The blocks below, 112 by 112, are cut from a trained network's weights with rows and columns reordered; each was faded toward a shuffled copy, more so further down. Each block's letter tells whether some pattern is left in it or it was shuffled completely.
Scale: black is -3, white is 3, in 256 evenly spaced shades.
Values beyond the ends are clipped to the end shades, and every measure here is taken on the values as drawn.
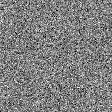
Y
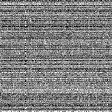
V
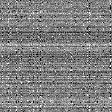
V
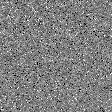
Y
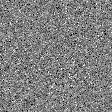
Y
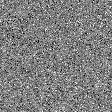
Y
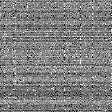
V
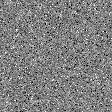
Y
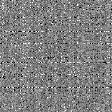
V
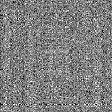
V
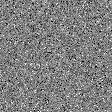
Y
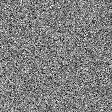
Y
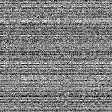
V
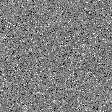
Y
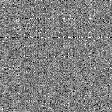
V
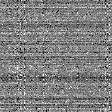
V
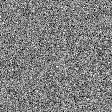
Y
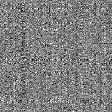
V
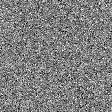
Y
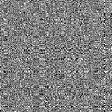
V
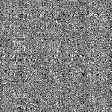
V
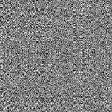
V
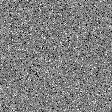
Y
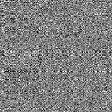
V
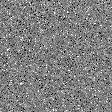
Y
